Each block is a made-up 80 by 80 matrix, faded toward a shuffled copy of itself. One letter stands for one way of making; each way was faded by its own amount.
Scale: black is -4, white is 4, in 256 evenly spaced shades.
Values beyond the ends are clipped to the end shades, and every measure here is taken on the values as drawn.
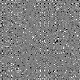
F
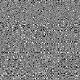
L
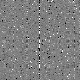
F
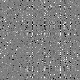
F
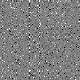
F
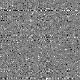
L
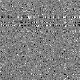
L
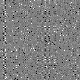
F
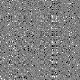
F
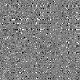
L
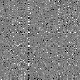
F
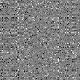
F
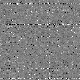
L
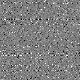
L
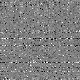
L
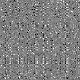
F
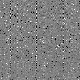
F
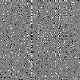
F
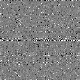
L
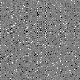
F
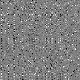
F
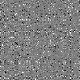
F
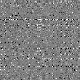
L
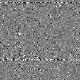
L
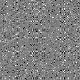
F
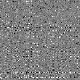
L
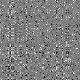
F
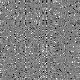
F
